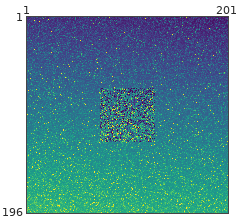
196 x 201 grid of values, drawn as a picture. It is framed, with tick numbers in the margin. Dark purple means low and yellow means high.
Average level on the scale: 40%. Slope: up to the bottom. Odd patch: rougher, in the centre. Roughest part: centre. Stripes: none.
